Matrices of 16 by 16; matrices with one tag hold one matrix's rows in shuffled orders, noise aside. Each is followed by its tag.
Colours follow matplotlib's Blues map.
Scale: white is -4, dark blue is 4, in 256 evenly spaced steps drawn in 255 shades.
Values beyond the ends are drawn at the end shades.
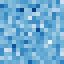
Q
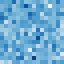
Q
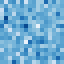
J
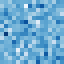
J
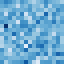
J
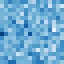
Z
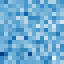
Z
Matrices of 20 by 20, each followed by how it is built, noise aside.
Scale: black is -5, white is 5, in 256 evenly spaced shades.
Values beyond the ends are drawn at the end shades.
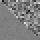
upper triangular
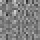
low rank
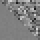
upper triangular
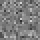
low rank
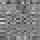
low rank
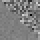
upper triangular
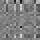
low rank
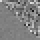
upper triangular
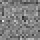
low rank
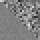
upper triangular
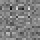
low rank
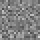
low rank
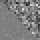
upper triangular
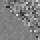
upper triangular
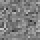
low rank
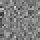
low rank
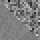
upper triangular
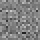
low rank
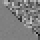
upper triangular
